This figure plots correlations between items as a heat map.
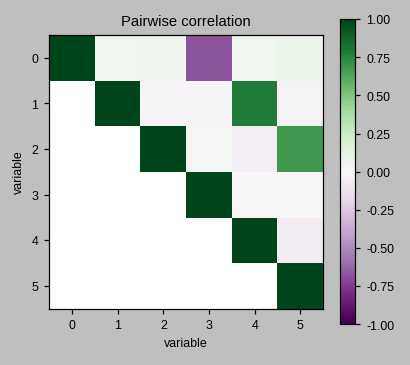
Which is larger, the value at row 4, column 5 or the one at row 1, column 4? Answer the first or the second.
the second
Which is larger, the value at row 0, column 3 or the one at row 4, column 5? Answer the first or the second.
the second
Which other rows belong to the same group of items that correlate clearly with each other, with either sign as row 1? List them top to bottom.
4
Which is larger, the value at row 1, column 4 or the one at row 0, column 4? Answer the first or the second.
the first
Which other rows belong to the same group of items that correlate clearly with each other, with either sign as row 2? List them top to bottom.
5
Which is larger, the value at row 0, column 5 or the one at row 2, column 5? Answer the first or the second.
the second
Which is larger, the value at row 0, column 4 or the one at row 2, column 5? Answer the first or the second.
the second
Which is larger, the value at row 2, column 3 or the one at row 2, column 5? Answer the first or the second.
the second
